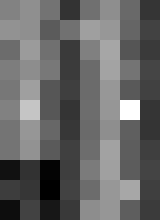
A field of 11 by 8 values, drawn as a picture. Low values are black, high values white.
Ninth with the lowest average: bottom left. Roughest part: middle right. Stripes: upright, repeating 2 times. Odd patch: lower, in the bottom left.
